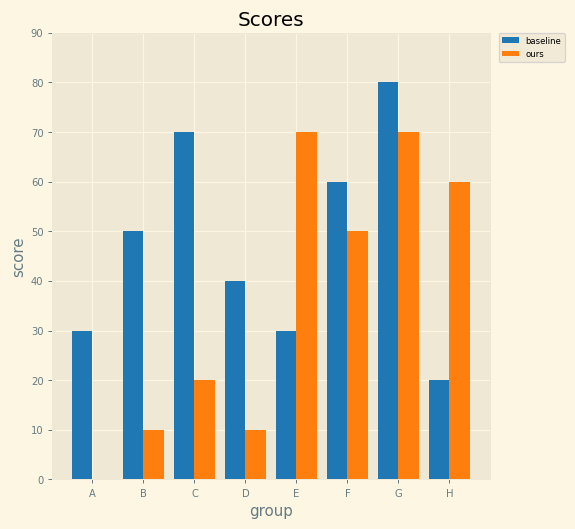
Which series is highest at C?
baseline
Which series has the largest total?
baseline
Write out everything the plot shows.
Title: Scores
x-axis: group, ticks A B C D E F G H
y-axis: score, ticks 0 10 20 30 40 50 60 70 80 90
Legend: baseline, ours
Values:
baseline: 30 50 70 40 30 60 80 20
ours: 0 10 20 10 70 50 70 60
